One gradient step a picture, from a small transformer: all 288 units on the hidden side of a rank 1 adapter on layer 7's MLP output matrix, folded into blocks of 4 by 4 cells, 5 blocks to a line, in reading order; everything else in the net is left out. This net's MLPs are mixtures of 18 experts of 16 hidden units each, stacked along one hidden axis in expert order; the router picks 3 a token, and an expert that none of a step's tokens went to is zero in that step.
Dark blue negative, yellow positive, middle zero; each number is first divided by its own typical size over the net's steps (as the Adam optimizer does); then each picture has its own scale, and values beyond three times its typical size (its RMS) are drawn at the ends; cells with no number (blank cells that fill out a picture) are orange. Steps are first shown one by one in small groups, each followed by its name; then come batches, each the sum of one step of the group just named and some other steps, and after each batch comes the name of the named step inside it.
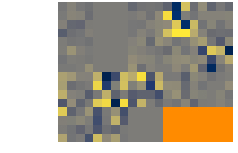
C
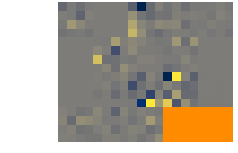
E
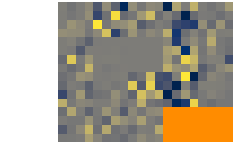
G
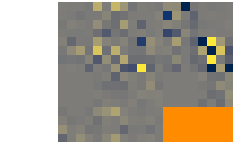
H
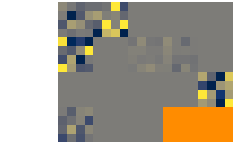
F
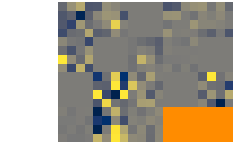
F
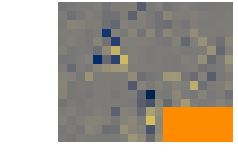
E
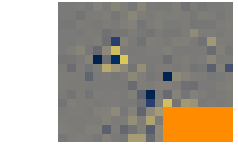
H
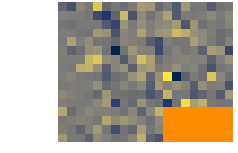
C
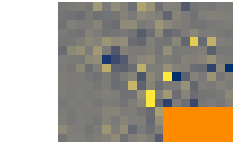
H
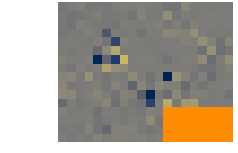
C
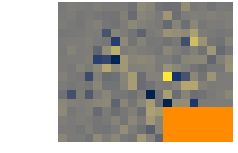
C
